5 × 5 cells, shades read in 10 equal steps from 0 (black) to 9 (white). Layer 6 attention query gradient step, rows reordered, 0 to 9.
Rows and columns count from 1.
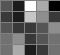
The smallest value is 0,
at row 1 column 5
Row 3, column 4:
3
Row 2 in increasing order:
1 2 2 5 7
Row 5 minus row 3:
1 4 -1 -1 -1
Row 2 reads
2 1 7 5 2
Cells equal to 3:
4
